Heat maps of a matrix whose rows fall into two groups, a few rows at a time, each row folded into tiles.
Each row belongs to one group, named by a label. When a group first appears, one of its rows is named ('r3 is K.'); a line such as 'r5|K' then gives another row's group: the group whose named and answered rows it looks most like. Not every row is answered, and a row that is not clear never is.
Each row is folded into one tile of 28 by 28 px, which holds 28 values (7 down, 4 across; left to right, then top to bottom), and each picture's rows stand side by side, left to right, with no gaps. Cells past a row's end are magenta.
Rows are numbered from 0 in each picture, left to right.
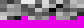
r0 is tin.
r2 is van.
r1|van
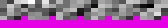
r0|tin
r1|van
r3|van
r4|tin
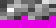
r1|tin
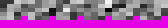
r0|tin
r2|tin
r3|van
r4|van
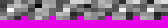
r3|van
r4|tin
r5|tin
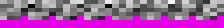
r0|van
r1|van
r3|tin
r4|van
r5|van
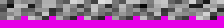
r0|van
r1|van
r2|tin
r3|tin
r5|van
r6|tin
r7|tin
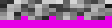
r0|tin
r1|tin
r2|van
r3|tin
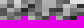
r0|van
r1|van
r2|tin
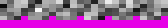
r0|van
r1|tin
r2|van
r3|tin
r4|van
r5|van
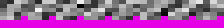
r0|tin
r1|tin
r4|tin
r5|van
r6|van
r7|van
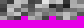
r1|tin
